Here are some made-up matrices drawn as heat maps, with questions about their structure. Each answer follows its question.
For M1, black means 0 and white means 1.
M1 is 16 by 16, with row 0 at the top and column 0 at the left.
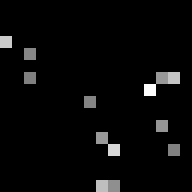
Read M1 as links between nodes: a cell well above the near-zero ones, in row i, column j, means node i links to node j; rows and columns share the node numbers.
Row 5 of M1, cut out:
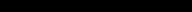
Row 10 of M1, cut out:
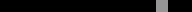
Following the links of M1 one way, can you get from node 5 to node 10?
no
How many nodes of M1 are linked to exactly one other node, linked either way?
5
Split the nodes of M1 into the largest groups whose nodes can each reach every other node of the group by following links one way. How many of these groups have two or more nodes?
0
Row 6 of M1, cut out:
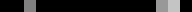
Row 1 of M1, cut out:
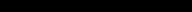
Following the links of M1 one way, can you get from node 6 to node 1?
no
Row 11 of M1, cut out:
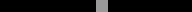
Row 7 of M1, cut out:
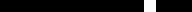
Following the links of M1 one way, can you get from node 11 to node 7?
yes
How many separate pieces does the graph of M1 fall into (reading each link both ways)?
4
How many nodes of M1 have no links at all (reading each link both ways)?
2
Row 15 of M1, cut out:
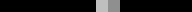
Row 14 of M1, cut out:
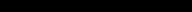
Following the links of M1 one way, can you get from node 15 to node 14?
yes
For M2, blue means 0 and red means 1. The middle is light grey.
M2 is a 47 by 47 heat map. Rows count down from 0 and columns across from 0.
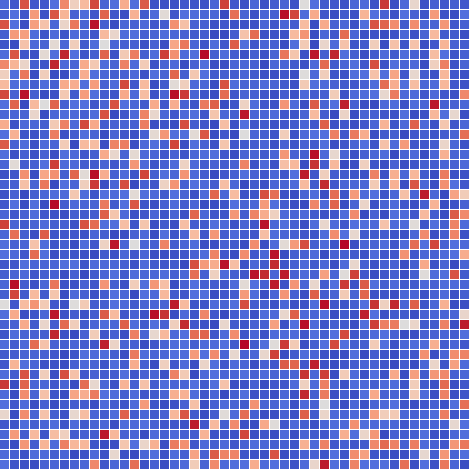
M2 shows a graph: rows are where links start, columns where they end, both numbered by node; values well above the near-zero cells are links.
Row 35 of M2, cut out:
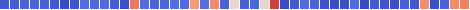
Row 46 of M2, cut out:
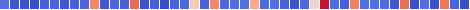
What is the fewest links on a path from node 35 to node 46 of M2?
1
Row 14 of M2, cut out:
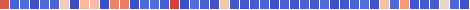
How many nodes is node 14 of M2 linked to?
11
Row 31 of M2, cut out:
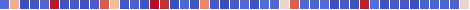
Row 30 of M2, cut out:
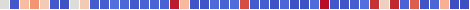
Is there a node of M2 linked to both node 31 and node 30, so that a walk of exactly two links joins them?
no
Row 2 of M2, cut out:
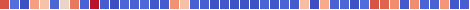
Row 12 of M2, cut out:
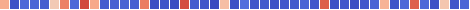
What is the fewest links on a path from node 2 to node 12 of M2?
2
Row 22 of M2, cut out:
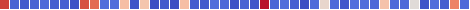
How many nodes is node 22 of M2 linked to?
11
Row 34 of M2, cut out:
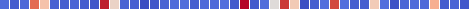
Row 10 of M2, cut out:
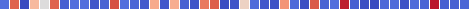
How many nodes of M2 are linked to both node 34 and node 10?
6
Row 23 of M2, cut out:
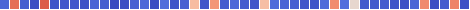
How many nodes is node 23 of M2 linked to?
9
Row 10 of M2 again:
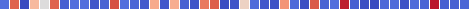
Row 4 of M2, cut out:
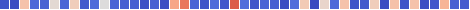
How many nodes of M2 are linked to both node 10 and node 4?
3
